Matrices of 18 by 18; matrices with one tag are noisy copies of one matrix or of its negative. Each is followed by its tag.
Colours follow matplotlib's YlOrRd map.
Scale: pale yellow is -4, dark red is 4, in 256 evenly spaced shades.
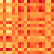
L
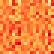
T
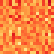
T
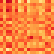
L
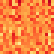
T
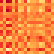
L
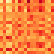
L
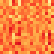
T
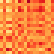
L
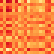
L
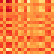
L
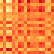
L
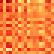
L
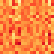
T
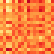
L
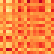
L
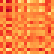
L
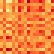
L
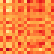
L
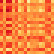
L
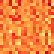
T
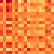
L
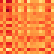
L
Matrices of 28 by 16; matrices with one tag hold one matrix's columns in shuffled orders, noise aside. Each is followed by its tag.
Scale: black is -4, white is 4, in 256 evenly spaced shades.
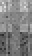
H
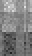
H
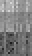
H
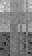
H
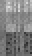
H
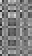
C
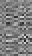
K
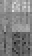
H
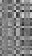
C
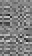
K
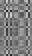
C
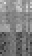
H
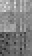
H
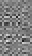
K
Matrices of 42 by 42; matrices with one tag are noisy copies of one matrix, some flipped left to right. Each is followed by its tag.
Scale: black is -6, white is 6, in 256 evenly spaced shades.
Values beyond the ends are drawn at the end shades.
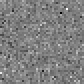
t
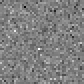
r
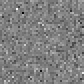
t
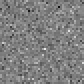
r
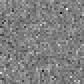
t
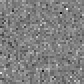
t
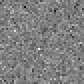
r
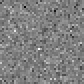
r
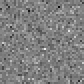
r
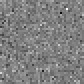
t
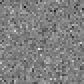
r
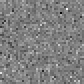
t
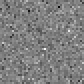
r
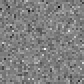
r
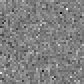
t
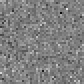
t
